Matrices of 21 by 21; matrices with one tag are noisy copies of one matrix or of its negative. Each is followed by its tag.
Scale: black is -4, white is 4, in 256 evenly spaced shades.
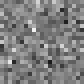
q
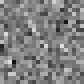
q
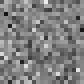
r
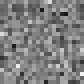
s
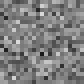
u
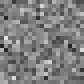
u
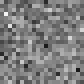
r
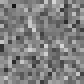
q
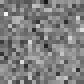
r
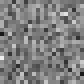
s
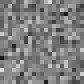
s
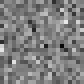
q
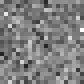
r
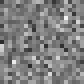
q
